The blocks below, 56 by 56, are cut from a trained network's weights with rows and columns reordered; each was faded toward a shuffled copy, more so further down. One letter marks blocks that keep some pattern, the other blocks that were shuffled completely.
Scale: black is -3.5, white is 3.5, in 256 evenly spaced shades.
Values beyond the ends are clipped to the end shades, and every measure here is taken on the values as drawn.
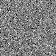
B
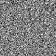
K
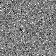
B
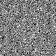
K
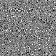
K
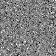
K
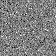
B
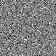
K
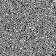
K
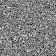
B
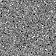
K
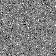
B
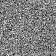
B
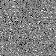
K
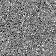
B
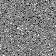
K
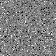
K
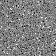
B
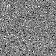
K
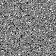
B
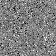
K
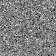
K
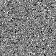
K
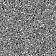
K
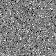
B
